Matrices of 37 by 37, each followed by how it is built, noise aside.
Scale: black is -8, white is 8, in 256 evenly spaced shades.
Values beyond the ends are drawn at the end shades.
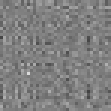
low rank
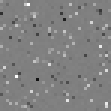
sparse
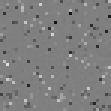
sparse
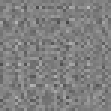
low rank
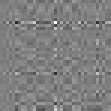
low rank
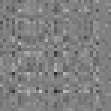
low rank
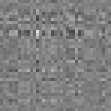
low rank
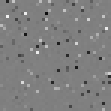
sparse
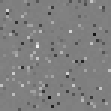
sparse
